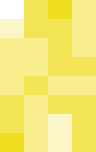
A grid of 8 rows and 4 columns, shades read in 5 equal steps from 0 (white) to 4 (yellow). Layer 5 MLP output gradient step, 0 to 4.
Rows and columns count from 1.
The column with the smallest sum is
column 1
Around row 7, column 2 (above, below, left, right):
2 2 3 1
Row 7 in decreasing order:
3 3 2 1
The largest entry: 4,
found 2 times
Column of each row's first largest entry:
3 2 3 3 2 1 1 1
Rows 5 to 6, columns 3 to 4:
2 2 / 3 3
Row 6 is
3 2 3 3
